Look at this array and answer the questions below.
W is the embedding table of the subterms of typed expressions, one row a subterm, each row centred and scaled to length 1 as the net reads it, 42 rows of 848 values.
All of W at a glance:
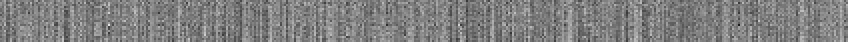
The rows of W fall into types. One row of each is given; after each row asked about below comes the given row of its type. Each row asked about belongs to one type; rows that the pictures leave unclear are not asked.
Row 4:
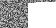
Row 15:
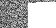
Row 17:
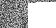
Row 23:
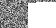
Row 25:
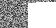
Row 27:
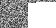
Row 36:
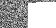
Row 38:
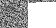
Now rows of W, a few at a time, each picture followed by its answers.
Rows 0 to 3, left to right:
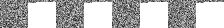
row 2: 38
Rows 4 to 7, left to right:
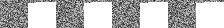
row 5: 17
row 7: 17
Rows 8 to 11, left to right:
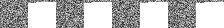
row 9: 15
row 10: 25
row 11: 15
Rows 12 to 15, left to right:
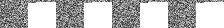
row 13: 25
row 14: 27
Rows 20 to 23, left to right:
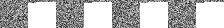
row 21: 36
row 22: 17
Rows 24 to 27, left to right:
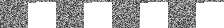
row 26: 36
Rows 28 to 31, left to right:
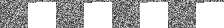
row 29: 27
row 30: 25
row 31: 23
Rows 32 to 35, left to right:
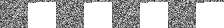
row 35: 23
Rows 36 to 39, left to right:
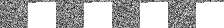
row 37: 15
